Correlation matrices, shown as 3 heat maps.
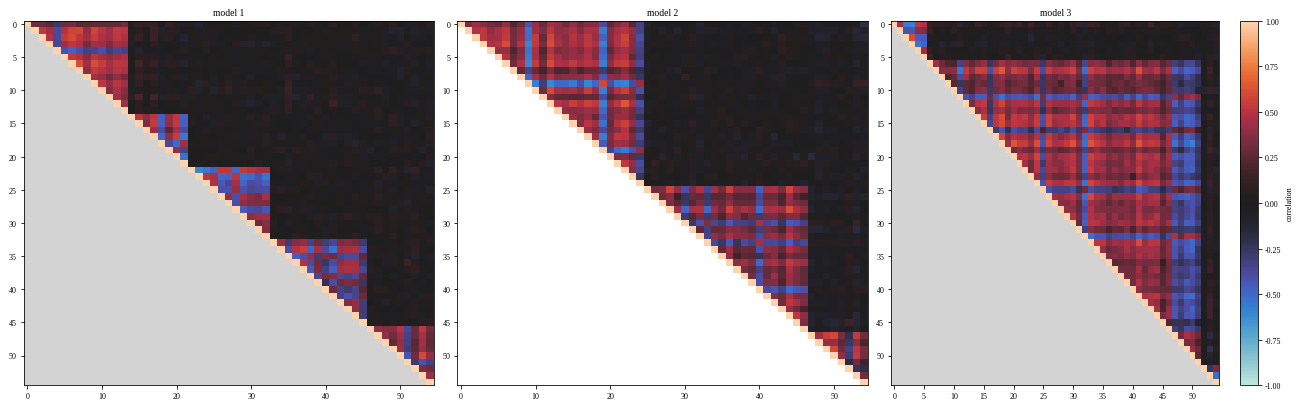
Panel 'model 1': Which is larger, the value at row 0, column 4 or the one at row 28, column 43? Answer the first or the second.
the second
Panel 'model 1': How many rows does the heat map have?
55
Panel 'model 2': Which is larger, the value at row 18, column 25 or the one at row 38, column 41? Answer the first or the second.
the second
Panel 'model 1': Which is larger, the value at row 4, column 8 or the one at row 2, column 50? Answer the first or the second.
the second
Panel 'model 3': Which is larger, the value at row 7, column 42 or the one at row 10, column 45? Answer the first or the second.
the first
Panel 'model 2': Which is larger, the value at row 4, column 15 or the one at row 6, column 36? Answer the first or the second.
the first
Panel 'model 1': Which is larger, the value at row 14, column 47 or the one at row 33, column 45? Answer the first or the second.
the first
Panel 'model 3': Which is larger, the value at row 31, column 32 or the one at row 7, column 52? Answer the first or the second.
the second
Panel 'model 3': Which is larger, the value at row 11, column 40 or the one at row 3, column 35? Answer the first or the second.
the second
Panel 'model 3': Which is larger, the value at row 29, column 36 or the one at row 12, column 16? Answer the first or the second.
the first
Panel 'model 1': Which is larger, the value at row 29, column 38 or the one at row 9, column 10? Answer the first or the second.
the second
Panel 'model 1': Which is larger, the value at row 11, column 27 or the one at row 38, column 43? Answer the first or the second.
the first
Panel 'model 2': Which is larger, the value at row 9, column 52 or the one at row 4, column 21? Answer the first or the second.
the second
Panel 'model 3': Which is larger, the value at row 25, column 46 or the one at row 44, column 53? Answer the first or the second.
the second
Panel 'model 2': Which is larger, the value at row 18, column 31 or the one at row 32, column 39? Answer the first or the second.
the second
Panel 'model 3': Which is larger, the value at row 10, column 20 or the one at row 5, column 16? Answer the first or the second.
the first
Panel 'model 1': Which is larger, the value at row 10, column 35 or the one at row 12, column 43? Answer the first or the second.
the first
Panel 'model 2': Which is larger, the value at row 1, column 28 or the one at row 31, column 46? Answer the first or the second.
the second
